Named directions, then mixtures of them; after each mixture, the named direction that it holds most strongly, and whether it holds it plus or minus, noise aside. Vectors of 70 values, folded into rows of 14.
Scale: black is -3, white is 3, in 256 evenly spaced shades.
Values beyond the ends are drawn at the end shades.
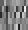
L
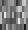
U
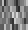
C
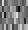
C, plus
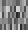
L, minus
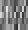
L, minus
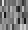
U, minus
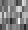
U, plus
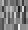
L, minus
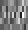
U, plus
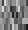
C, minus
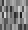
U, plus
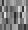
U, plus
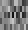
U, minus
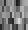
C, plus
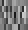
L, plus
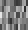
L, minus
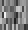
U, plus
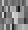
C, plus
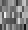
U, plus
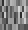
U, plus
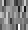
L, minus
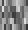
C, minus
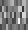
U, plus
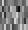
C, plus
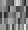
U, minus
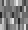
U, minus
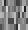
L, minus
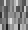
L, plus
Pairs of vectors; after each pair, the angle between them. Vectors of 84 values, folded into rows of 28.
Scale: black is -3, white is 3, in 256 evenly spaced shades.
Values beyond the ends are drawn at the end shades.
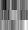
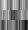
nearly opposite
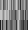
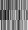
nearly opposite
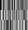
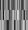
partly aligned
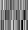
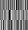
orthogonal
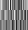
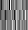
nearly opposite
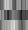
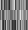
partly opposed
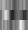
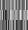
partly opposed
